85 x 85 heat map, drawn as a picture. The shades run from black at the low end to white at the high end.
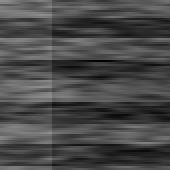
Seam: vertical, 30% of the way across, the left part higher. Grain: streaks across. Average level on the scale: 30%. Stripes: horizontal, repeating 4 times.
